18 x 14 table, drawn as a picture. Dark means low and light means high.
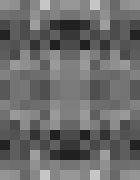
Seam: none. Mirror symmetry: left to right and top to bottom. Slope: none. Stripes: horizontal, repeating 3 times. Histogram: bell-shaped.
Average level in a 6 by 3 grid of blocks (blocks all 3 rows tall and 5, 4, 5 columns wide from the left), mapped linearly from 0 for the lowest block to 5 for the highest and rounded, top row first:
4 2 4
0 0 0
3 5 3
3 5 3
0 0 0
4 2 4
